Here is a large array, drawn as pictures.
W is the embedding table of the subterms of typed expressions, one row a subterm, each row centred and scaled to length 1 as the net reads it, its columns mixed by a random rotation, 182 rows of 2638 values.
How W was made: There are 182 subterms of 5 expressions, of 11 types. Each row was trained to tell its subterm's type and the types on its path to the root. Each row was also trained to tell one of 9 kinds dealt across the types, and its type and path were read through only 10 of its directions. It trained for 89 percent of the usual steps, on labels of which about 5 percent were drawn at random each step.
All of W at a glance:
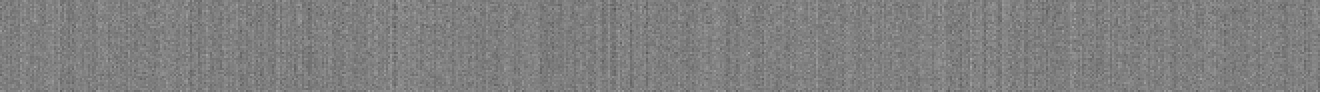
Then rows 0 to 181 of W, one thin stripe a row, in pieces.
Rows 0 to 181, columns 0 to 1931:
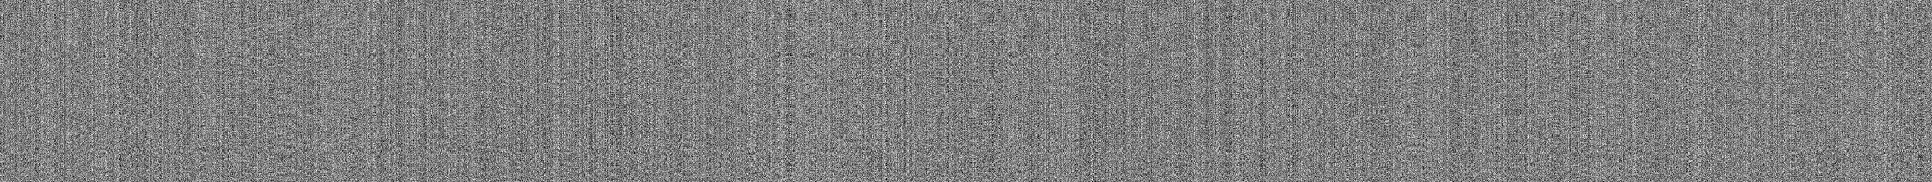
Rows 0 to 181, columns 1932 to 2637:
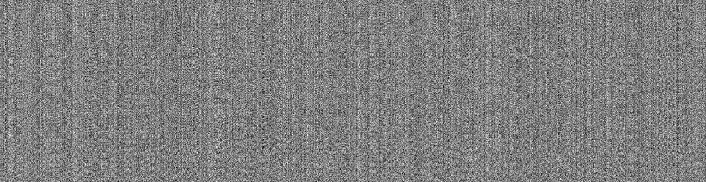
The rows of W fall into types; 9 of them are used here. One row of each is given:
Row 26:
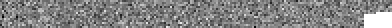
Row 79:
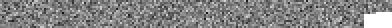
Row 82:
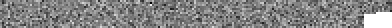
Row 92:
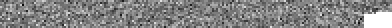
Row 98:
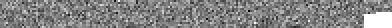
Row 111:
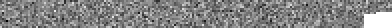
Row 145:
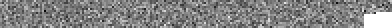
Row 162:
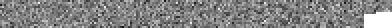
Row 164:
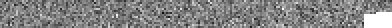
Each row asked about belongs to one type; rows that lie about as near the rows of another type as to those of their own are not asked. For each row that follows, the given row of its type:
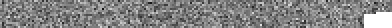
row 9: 82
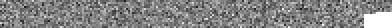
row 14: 92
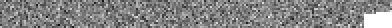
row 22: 164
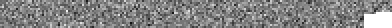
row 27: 98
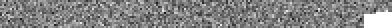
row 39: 92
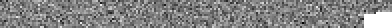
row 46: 92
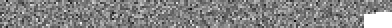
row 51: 92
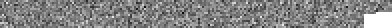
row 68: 98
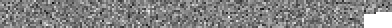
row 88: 145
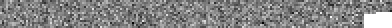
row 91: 82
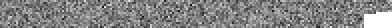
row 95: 162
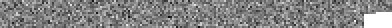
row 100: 79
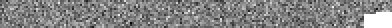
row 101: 98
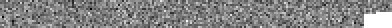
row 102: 145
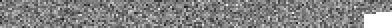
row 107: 164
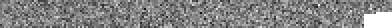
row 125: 145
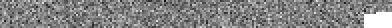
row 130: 162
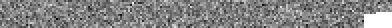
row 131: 111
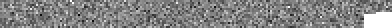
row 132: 98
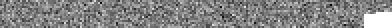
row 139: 92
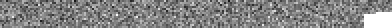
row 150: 164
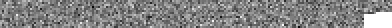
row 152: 98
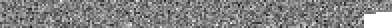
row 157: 79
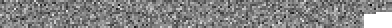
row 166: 145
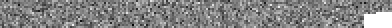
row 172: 82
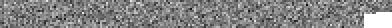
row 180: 82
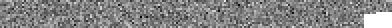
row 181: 79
